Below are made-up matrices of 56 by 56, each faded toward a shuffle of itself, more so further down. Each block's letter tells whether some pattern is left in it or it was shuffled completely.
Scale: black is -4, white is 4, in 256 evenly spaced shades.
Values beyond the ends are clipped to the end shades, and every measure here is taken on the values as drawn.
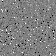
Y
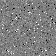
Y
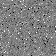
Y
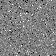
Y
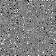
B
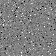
Y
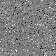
Y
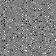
B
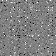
B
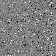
B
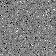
Y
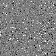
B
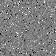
Y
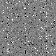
B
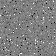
Y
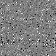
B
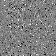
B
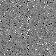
B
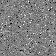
Y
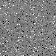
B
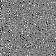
B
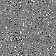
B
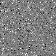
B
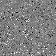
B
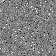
Y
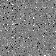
B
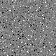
Y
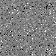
B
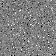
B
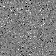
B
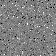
Y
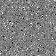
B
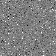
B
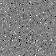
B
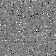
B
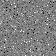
Y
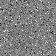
Y
